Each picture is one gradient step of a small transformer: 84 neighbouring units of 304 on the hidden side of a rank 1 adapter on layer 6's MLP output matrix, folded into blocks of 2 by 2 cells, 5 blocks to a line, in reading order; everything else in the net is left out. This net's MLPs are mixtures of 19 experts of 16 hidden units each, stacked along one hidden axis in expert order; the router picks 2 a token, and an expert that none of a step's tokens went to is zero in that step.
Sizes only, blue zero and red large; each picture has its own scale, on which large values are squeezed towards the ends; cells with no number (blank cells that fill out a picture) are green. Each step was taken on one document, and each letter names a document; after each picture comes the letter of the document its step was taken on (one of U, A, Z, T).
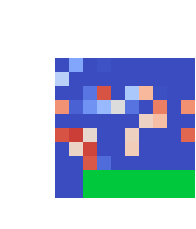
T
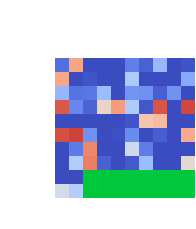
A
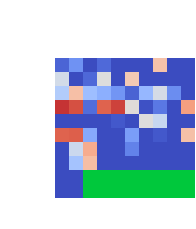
A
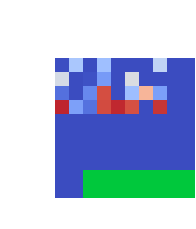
T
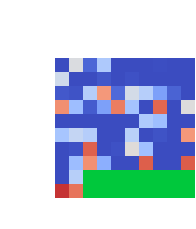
T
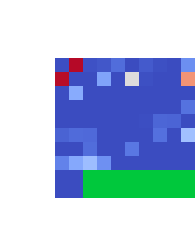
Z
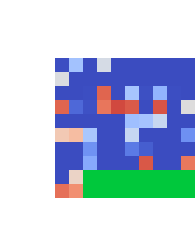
T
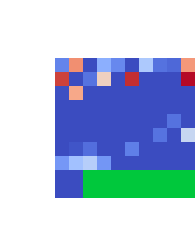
Z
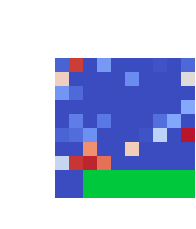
Z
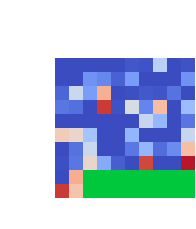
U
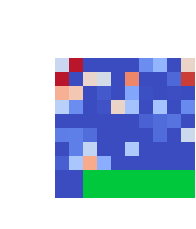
Z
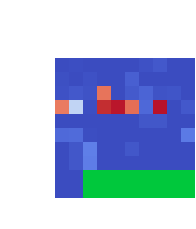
A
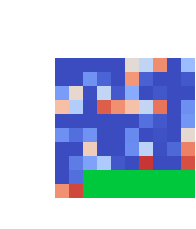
U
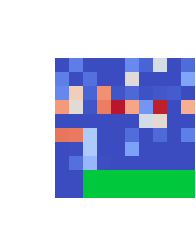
A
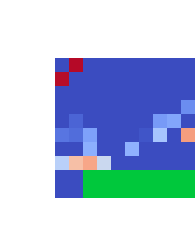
Z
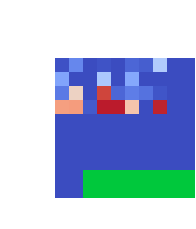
A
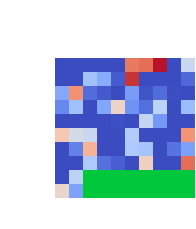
U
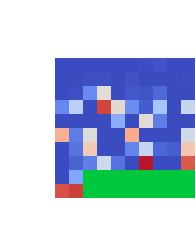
U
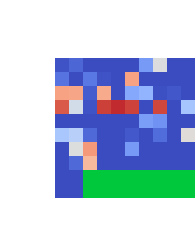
A
